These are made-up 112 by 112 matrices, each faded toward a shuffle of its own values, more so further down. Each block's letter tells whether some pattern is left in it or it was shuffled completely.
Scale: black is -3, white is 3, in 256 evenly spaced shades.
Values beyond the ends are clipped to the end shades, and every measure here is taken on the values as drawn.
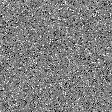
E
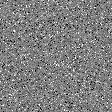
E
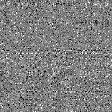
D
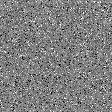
E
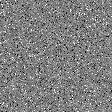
E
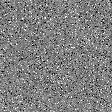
E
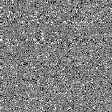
D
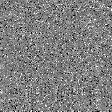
D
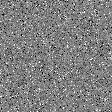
E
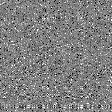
D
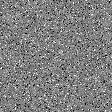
E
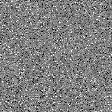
D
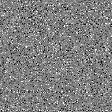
D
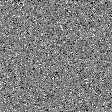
E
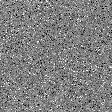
E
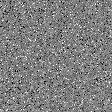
E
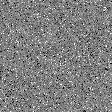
E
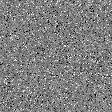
E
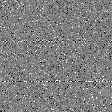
D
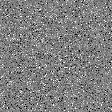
D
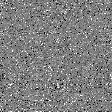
D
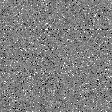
D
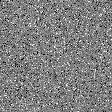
E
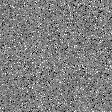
E
